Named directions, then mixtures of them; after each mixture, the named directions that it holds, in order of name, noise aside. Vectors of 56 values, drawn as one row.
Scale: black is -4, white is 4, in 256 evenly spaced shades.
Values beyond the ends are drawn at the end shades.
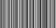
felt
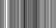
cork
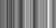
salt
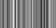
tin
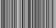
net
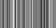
tin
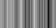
salt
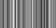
tin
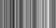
salt, tin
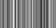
tin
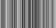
cork, net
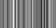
tin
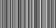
felt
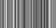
cork, tin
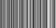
felt, salt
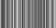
net, tin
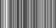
cork, net
